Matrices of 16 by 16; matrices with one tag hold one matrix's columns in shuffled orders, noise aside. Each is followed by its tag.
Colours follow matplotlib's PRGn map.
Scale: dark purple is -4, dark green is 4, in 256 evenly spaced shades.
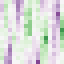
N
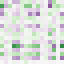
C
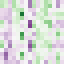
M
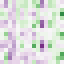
M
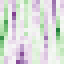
N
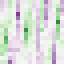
N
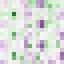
M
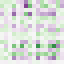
C
